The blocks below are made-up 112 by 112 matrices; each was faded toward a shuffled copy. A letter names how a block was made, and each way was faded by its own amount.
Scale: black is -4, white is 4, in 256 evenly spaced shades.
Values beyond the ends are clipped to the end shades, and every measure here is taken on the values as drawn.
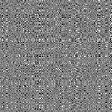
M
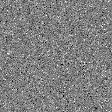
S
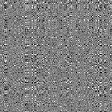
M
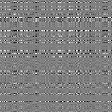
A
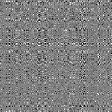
M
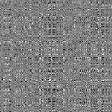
M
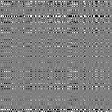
A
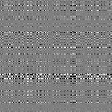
A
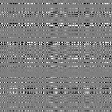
A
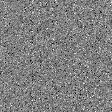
S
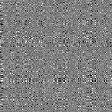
M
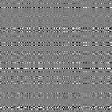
A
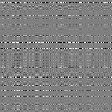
A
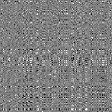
M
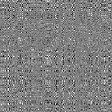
M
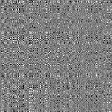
M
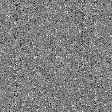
S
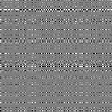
A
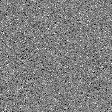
S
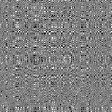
M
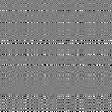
A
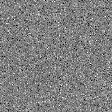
S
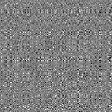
M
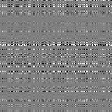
A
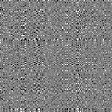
M
